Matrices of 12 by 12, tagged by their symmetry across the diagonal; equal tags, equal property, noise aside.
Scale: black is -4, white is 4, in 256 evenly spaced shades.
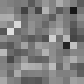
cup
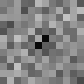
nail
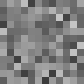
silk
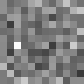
cup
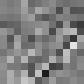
silk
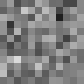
silk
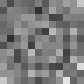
nail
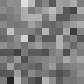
cup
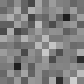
nail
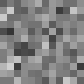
cup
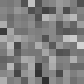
silk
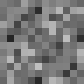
nail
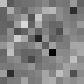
nail
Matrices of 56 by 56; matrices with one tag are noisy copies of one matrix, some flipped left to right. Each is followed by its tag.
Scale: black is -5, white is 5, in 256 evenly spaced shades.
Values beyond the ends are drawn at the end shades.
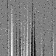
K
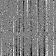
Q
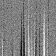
K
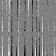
Q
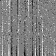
Q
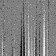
K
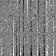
Q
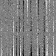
Q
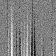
K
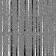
Q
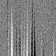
K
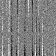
Q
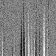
K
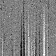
K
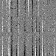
Q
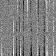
Q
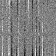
Q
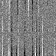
Q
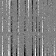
Q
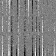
Q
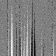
K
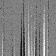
K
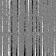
Q
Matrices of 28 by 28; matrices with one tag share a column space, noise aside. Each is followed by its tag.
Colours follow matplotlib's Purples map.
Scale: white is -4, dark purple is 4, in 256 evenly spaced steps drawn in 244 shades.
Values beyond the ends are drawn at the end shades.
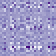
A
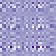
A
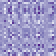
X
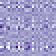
A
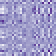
X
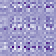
A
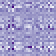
A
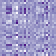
X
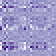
A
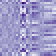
X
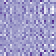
X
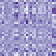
X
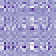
A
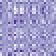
X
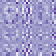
X
